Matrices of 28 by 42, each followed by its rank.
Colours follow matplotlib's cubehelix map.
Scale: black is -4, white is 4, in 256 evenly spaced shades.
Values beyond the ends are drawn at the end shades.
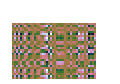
two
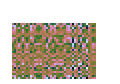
three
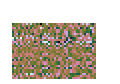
five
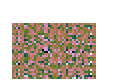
five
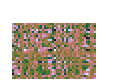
five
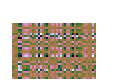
two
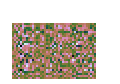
five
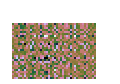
five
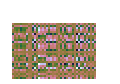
two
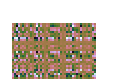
two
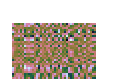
three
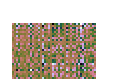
three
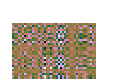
three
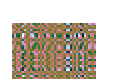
two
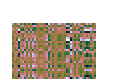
three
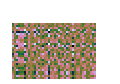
three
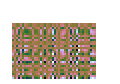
two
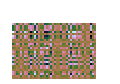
two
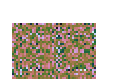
five
